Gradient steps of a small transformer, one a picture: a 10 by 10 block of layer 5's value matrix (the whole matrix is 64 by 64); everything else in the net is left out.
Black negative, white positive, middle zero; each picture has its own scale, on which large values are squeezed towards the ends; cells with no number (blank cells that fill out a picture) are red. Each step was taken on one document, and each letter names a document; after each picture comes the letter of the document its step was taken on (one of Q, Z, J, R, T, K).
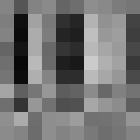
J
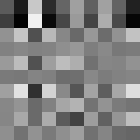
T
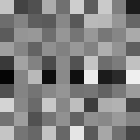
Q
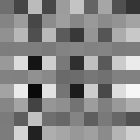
T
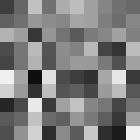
Q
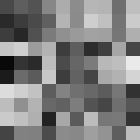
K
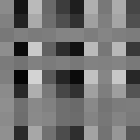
J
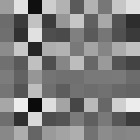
T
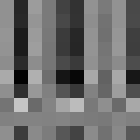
J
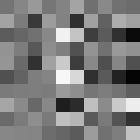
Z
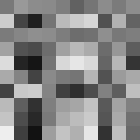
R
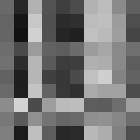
J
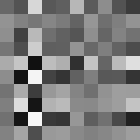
T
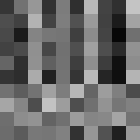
Q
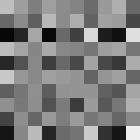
Q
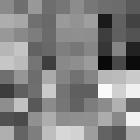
K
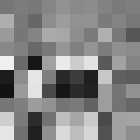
R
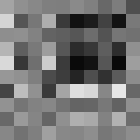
K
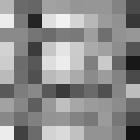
R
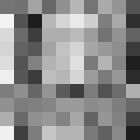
R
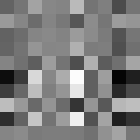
Z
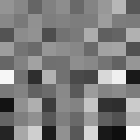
Q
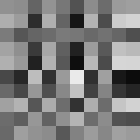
Z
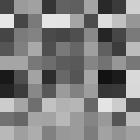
Q
